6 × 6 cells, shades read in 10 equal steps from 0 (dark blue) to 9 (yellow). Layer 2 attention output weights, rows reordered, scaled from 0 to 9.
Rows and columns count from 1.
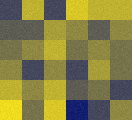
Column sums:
30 26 35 22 27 27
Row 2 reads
3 3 6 5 3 5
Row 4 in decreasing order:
6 5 5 4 2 2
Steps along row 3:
up up down up down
